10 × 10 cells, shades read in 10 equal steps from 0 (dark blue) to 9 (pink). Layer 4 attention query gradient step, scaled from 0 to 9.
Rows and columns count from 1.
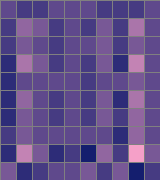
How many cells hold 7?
2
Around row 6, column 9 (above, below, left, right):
4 5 1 3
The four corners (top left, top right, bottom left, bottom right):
3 3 4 2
